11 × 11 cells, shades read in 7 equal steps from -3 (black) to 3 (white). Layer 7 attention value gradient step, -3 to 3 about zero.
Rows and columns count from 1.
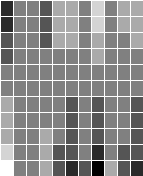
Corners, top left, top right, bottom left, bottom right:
-2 1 3 -2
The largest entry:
3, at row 11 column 1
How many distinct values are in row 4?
3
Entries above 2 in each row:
0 0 0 0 0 0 0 0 0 0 1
